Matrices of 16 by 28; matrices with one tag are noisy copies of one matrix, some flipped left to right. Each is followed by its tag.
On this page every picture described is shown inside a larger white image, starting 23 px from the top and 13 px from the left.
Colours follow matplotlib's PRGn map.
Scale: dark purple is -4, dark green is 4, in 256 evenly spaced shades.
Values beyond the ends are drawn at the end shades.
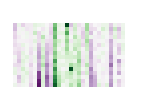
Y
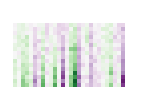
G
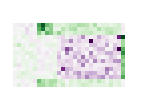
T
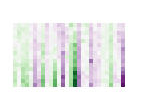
G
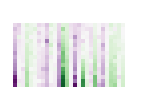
G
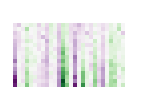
G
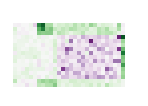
T
